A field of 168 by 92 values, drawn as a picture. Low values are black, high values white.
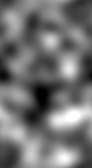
Grain: smooth. Ninth with the lowest average: centre. Odd rows or columns: none. Lone odd cells: none. Mirror symmetry: none.
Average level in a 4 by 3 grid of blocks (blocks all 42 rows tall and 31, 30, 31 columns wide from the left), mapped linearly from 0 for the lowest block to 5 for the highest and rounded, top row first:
331 | 123 | 305 | 343
